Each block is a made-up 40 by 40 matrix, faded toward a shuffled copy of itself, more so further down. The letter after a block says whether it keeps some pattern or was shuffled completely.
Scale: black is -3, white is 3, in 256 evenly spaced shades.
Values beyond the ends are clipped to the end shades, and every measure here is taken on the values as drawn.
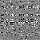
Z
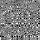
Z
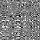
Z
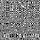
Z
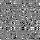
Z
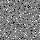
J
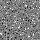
J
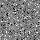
J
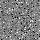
J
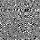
Z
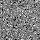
J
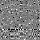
Z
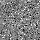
J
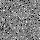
J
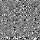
Z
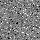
J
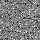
J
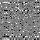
Z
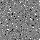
J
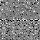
Z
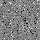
J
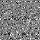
Z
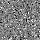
J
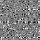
Z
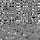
Z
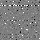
Z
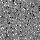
J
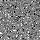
J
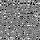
Z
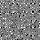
Z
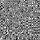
Z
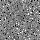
J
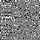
Z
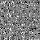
Z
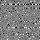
Z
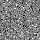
J
